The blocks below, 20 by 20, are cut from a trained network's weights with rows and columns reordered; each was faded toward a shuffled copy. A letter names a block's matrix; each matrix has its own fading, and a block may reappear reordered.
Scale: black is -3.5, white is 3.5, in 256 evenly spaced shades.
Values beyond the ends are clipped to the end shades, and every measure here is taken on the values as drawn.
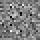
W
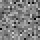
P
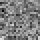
W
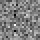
W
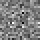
W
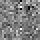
W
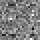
W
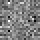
W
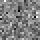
P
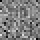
W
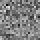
W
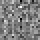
W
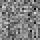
W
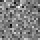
P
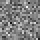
P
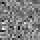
W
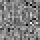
W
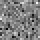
P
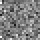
P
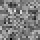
W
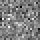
P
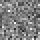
P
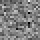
W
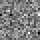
P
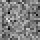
W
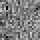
W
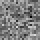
W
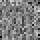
W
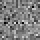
P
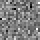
P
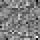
W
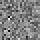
W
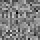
W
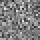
P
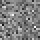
P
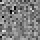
W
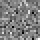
P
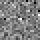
P
